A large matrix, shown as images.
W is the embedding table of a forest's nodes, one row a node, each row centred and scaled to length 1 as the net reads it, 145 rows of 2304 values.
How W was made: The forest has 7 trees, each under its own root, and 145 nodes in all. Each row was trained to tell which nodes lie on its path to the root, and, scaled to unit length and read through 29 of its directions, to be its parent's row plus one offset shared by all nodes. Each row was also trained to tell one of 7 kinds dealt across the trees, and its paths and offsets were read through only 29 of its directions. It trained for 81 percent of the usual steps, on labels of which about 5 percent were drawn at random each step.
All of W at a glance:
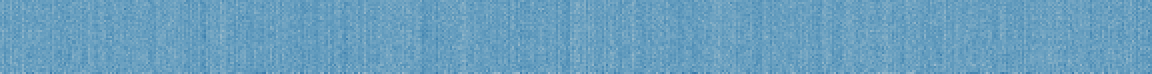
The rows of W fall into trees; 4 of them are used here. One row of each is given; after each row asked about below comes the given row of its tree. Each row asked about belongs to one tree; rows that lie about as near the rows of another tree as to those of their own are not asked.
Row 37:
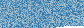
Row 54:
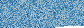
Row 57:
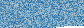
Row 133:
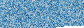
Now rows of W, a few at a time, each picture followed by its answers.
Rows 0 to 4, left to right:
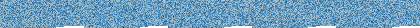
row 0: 133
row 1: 133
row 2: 54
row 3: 57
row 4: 54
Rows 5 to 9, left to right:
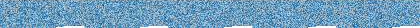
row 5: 37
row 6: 133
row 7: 37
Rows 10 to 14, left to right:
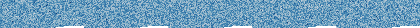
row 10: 37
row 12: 133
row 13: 37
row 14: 57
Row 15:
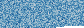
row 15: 133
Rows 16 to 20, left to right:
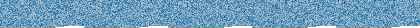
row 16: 54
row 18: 57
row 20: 133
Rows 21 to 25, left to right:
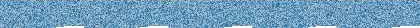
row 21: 57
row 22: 37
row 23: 133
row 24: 37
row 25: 133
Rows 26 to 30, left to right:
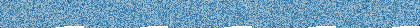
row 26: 57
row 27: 133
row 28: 54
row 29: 37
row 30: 54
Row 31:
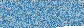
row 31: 133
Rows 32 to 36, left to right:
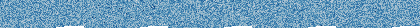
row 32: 133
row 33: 37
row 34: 37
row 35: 133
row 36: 37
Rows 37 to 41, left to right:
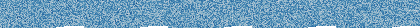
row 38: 133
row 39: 37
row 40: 133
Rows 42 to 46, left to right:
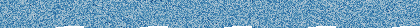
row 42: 54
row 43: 57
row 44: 133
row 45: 54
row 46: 57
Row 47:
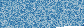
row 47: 54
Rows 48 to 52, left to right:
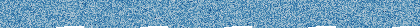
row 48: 133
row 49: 37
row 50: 133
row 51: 133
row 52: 37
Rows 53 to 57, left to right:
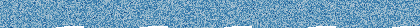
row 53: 57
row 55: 37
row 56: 54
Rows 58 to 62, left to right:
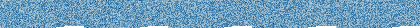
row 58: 133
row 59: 37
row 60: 133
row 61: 37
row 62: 133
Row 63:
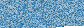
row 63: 37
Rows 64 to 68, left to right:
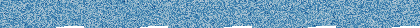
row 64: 54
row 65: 37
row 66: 133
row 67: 133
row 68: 37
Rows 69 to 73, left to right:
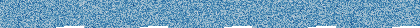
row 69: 133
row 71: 133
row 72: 133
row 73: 37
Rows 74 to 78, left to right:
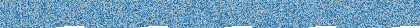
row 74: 133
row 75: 133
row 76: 37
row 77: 37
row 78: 37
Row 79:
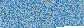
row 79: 133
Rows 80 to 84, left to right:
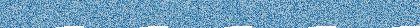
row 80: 54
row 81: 57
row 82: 54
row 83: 133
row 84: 133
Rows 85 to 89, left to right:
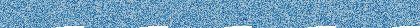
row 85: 57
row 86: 57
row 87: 54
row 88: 54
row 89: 37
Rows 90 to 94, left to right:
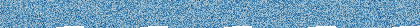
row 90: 57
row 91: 37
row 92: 57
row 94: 37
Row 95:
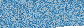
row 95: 37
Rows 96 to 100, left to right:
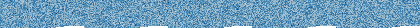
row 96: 37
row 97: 37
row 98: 54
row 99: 54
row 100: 57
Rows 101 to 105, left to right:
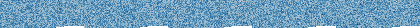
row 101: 54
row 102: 133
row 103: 37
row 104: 54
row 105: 37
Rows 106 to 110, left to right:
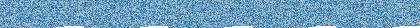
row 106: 57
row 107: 54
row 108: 37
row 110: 37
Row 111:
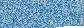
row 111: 54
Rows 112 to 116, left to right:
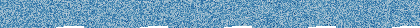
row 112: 54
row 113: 57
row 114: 37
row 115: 37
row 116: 54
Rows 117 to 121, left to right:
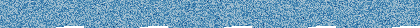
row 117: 37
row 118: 54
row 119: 37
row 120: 37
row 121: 37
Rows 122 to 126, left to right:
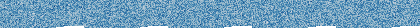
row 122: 133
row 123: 37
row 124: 133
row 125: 54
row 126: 37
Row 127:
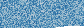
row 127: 54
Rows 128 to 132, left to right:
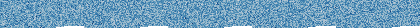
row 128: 54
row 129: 133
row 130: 133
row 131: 133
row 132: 37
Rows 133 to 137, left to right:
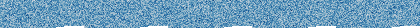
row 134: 133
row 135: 57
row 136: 133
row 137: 54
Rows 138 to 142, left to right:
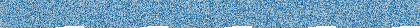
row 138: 133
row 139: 37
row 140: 57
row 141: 133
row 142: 54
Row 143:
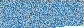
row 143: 133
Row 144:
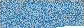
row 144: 37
